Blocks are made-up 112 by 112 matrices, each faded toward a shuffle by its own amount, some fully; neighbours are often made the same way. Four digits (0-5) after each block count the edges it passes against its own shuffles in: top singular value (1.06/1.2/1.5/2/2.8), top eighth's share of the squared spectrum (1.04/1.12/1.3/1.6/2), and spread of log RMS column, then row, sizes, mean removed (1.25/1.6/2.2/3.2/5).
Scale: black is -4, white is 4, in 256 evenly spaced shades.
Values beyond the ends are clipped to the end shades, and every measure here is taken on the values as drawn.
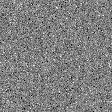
0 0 0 0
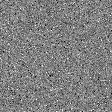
0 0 0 0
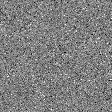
0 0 0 0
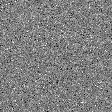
0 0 0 0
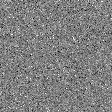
0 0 0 0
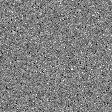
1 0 0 0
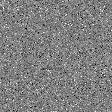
0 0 0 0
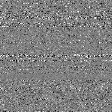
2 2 0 4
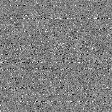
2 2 0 3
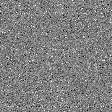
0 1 0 2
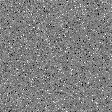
2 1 0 0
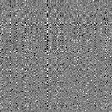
5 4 3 3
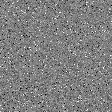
2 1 0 0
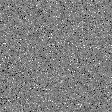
1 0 0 0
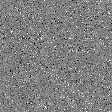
3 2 0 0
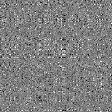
4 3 2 3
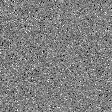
2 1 0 0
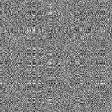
5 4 3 3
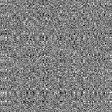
5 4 3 3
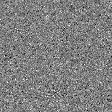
3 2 0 1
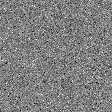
2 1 0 0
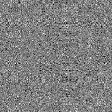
4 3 2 2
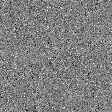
1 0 0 0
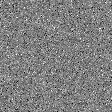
0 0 0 0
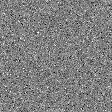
2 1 0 0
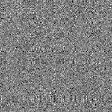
4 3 2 2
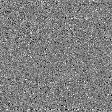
1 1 0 2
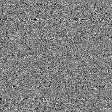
1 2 0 3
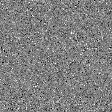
0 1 0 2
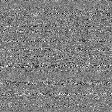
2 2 0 4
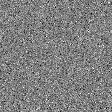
0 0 0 1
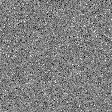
0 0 0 1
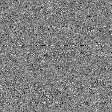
2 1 0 3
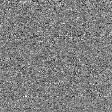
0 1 0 3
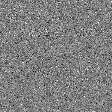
0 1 0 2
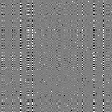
5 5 4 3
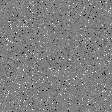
2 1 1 0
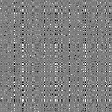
5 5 4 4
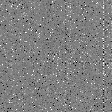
4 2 1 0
